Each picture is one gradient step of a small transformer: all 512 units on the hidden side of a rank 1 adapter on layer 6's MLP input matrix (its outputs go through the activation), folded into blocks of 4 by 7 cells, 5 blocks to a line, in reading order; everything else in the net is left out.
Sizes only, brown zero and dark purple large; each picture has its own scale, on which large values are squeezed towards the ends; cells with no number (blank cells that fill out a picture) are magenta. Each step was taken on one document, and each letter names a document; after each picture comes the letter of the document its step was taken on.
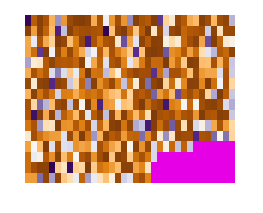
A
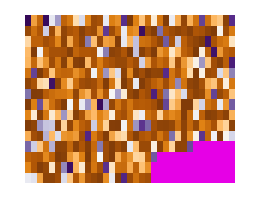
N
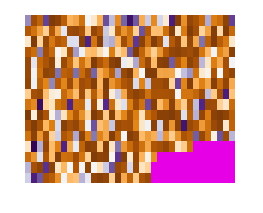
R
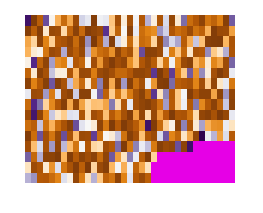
A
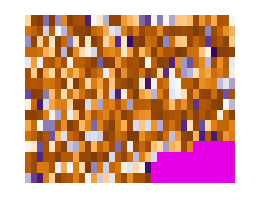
R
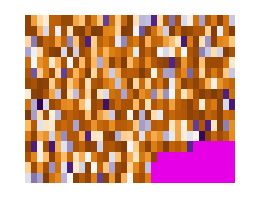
N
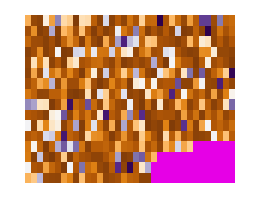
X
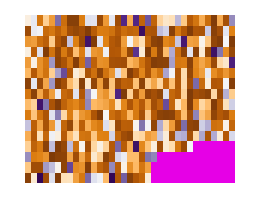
A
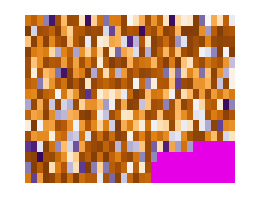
X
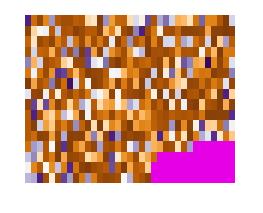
A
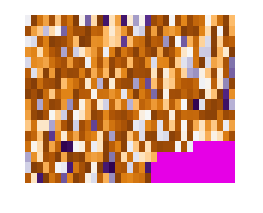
R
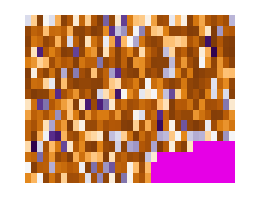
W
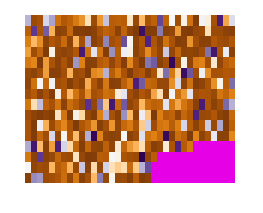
X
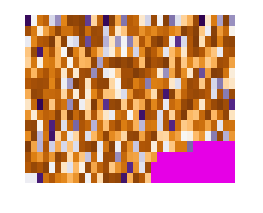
W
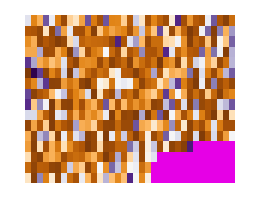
W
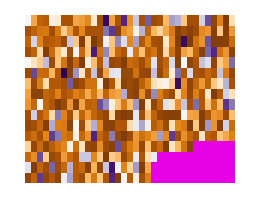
N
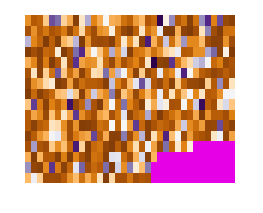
X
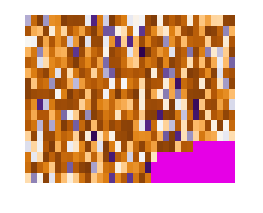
R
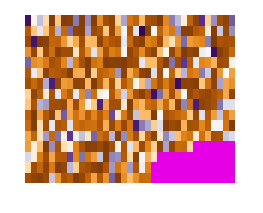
W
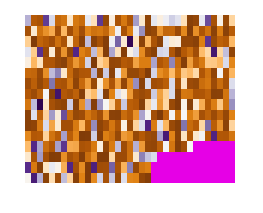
R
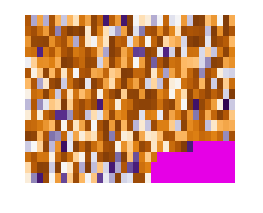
W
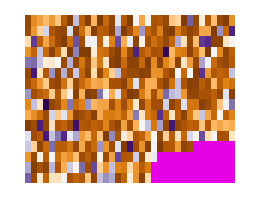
N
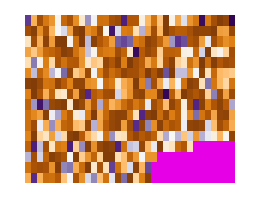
R
